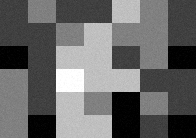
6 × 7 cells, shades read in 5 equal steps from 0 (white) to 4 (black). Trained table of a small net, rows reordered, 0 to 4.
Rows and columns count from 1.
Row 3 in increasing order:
1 1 2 3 3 4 4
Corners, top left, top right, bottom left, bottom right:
3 3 2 4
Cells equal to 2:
11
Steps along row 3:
down down same up down up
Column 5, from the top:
1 2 3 1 4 4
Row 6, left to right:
2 4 1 1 4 3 4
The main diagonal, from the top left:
3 3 1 1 4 3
